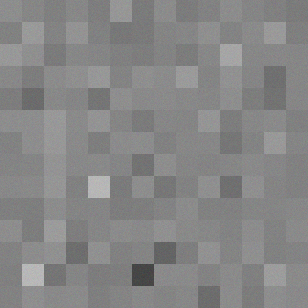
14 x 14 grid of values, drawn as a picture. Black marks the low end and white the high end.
A few values lie far out on both sides of the bulk. There is no overall slope. Overall the values sit about 50% of the way up the scale. The texture is fine-grained noise.
